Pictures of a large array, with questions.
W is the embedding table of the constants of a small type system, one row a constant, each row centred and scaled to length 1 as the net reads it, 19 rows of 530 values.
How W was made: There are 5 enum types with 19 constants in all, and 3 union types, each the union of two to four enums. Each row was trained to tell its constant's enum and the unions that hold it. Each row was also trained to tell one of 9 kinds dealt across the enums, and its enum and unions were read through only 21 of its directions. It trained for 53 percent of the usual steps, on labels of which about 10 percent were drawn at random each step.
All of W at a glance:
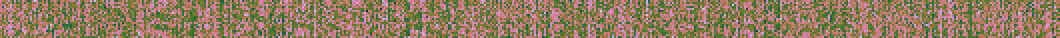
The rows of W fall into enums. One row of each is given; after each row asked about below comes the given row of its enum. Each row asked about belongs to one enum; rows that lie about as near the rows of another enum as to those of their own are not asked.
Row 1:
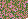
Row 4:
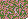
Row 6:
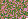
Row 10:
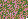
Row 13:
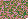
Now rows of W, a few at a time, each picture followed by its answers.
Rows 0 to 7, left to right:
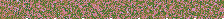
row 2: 4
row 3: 1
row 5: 10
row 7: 13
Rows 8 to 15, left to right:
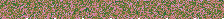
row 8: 13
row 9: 10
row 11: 1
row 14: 13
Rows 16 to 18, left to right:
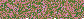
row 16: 1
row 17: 10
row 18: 1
